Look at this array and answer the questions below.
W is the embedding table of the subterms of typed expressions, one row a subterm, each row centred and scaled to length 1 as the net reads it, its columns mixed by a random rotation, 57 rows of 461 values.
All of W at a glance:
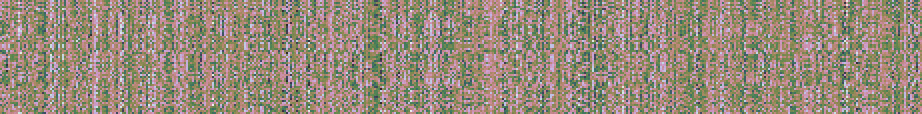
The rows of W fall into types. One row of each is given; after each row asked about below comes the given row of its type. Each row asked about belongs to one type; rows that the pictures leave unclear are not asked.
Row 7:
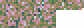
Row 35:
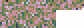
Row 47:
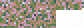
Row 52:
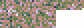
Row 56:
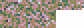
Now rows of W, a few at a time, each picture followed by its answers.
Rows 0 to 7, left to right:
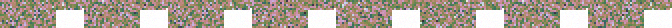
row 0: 7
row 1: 56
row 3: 56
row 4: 47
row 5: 7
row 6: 56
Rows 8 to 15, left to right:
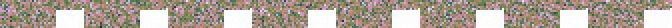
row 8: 52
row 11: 52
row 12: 35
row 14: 56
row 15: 56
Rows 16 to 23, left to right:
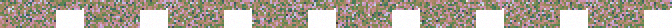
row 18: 47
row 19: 7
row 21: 7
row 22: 47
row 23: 47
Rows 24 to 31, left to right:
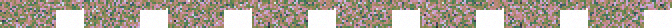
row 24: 7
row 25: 52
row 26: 56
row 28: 47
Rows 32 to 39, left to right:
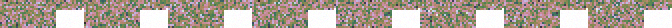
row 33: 35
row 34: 47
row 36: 56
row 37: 52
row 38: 56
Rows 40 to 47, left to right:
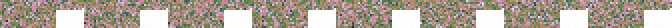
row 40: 35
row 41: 52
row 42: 35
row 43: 7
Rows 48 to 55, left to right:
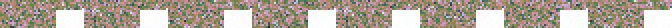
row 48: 7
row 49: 52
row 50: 7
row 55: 7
